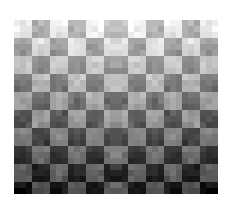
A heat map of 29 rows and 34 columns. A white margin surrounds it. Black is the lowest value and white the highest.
The field is checkered. There are no lone odd cells. The field climbs toward the top. It is mirror symmetric from left to right.
